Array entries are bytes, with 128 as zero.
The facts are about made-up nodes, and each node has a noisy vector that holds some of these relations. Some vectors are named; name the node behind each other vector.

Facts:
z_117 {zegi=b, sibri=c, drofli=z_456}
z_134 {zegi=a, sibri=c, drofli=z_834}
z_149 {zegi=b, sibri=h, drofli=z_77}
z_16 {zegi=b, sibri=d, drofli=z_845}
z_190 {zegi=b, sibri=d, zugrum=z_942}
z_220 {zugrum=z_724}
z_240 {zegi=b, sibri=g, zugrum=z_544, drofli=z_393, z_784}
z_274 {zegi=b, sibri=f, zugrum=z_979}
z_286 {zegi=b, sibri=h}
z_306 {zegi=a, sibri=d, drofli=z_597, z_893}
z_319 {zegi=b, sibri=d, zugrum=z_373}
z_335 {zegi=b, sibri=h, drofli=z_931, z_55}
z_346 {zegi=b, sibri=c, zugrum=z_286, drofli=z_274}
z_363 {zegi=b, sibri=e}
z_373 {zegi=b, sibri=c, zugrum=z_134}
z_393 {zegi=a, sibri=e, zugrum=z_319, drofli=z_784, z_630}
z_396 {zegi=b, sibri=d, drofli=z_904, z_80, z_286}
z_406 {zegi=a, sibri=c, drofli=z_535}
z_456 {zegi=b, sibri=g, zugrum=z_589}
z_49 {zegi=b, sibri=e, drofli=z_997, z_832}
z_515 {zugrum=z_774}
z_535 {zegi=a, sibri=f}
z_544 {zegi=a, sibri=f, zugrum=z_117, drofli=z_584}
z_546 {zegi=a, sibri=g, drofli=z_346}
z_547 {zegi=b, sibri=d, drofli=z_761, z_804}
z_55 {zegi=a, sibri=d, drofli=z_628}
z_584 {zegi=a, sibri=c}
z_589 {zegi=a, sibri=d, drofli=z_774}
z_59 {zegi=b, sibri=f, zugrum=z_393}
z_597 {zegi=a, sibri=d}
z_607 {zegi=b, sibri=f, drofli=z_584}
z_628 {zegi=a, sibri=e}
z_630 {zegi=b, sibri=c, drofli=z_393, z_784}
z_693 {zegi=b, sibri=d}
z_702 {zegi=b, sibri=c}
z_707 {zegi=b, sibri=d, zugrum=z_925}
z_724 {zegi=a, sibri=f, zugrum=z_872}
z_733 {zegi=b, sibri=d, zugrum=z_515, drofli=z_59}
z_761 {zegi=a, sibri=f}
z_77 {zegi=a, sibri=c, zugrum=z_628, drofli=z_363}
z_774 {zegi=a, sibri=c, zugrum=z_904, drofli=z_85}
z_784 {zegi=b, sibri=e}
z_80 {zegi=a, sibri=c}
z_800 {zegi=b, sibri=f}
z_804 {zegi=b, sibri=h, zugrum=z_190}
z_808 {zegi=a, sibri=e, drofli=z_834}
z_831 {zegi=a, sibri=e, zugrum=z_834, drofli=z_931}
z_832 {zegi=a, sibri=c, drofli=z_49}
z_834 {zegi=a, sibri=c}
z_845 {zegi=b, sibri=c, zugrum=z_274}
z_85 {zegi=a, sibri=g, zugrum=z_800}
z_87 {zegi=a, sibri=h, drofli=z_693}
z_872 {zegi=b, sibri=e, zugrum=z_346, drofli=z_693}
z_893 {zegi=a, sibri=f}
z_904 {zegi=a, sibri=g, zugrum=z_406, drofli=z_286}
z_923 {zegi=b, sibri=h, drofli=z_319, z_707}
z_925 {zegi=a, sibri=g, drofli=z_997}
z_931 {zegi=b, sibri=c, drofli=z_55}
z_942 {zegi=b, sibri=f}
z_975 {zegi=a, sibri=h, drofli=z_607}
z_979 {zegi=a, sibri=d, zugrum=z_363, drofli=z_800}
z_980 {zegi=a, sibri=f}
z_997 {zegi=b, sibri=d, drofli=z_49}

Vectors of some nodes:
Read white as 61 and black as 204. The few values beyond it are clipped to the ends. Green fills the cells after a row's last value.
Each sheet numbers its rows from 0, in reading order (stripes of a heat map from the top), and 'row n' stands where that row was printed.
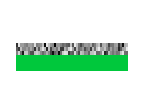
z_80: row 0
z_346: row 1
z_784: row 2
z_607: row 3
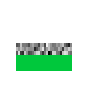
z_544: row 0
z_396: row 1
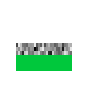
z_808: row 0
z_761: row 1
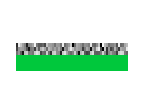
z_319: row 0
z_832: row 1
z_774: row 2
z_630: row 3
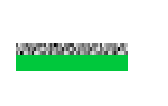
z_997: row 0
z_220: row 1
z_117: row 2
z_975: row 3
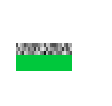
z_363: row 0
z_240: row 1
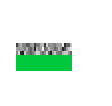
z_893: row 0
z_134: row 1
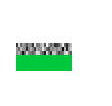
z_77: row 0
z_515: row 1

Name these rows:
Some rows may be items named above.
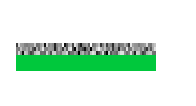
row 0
z_584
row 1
z_373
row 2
z_393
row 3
z_724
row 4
z_584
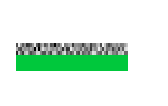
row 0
z_515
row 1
z_85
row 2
z_800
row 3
z_784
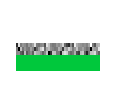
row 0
z_931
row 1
z_396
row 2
z_975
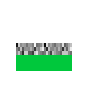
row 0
z_406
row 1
z_702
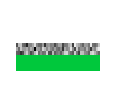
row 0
z_546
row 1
z_800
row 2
z_117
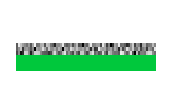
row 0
z_87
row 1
z_546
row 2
z_85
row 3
z_220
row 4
z_724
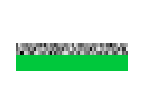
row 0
z_306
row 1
z_59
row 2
z_628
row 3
z_85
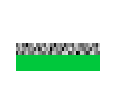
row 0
z_456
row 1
z_872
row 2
z_589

